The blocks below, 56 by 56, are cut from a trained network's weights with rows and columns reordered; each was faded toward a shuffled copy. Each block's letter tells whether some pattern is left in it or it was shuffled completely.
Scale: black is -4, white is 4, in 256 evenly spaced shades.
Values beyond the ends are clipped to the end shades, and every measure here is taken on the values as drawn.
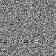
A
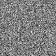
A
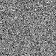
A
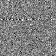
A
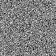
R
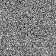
R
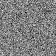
R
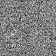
A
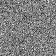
R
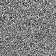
A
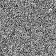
R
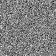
R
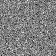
R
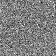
R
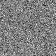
R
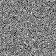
R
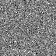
R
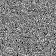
R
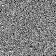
R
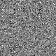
A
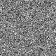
R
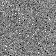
R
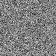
R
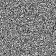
R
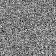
A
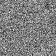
R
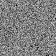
R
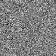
A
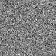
A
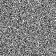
R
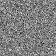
R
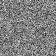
R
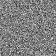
R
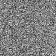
A
